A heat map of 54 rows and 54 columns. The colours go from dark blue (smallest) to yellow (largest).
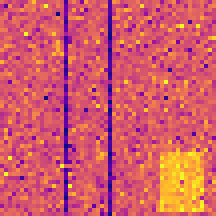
In the bottom right lies a patch that is higher than the rest. Columns 17 and 28 stand out from the rest. The ninth with the highest average is the bottom right. There are no regular stripes.
